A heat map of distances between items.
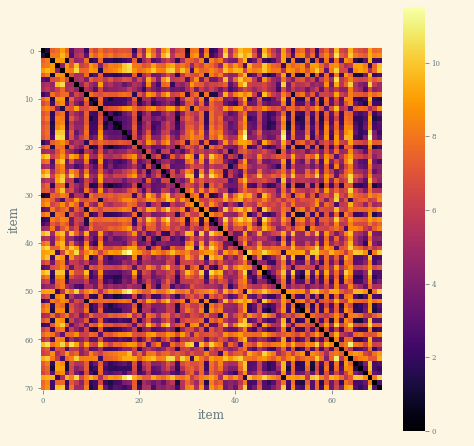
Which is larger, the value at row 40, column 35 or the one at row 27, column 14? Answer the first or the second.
the first
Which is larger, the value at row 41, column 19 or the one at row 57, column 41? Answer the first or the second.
the second
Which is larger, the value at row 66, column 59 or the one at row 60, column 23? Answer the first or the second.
the first
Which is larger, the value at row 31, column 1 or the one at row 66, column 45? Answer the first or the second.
the first
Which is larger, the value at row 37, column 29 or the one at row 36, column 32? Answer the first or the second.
the second
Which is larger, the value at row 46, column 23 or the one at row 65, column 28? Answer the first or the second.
the first
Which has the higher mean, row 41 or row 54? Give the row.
41
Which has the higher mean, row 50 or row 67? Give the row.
50
